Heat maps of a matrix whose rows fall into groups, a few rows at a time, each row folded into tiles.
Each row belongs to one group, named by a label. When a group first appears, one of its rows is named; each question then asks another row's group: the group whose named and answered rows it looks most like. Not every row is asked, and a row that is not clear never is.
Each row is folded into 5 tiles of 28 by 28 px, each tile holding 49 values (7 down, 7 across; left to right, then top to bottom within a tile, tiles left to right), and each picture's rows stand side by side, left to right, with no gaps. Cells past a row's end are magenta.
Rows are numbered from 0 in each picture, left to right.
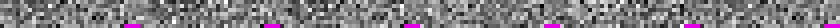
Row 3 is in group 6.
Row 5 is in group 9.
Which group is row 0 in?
9
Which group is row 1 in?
9
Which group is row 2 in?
9
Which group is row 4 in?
6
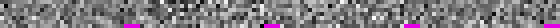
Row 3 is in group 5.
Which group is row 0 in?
5
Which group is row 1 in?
9
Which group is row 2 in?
6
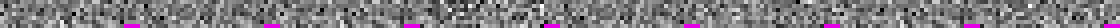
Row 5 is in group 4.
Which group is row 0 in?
5
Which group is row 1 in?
5
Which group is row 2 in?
5
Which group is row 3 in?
9
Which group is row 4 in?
5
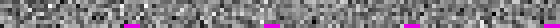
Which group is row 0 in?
9
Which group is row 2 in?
6
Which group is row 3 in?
5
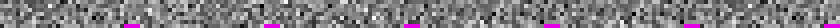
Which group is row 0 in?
9
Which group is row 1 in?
6
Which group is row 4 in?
5
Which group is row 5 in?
9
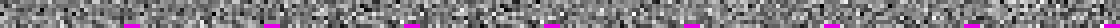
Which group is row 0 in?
5
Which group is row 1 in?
5
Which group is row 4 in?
4
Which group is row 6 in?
6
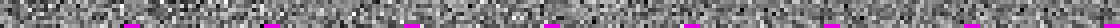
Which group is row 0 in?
9
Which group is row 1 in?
9
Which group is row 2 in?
4
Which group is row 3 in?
6
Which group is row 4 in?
6
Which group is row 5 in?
5
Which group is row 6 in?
5
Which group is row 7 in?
5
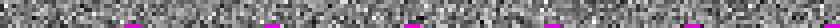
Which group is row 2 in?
6
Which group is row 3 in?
4
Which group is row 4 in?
9
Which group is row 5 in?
9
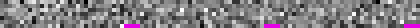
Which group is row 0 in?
6
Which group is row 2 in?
4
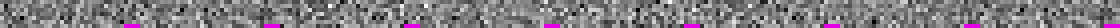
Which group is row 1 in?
5
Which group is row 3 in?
4
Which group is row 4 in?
4
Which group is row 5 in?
9
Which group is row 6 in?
6
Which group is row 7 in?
5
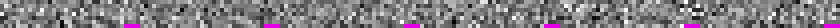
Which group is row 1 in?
5
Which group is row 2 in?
4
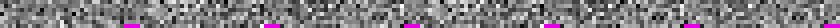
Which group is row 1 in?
6
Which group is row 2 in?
9
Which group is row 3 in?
6
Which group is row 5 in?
9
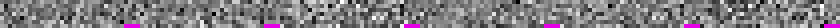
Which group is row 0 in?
5
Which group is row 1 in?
5
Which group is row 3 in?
4
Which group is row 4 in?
6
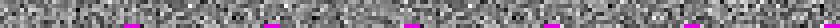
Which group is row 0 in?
4
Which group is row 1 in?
9
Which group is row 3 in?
9
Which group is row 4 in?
6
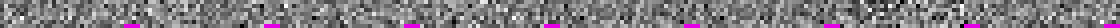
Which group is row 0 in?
4
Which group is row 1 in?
6
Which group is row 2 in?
4
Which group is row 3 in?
6
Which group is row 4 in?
5
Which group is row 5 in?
5
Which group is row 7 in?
4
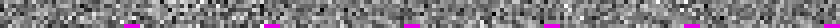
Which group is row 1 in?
6
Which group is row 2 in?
5
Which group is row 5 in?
5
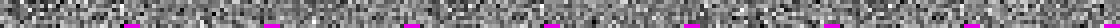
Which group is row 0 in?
9
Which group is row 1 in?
5
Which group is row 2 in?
9
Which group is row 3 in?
9
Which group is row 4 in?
6
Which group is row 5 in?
4
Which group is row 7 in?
6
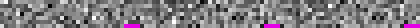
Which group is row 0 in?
6
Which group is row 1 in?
9
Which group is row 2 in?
9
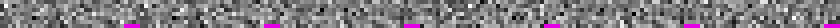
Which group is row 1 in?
4
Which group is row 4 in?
5
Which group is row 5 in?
6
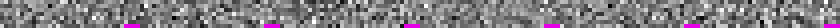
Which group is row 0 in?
6
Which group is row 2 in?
9
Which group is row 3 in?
4
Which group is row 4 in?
6
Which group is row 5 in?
4
